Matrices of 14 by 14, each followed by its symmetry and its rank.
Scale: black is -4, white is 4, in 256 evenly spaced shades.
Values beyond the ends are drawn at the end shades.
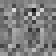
neither, rank three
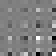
symmetric, rank one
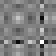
symmetric, rank one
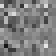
neither, rank three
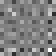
symmetric, rank two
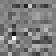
neither, rank three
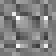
symmetric, rank two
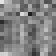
neither, rank three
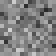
neither, full rank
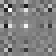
symmetric, rank two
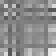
symmetric, rank two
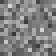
neither, full rank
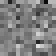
neither, rank three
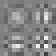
symmetric, rank two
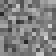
neither, full rank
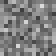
neither, full rank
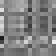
neither, rank two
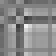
symmetric, rank one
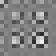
symmetric, rank two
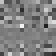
neither, rank three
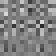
neither, rank two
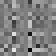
neither, rank two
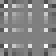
symmetric, rank one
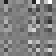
neither, rank two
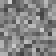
neither, full rank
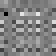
neither, rank two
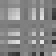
symmetric, rank one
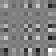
symmetric, rank one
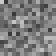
neither, full rank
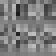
neither, rank two
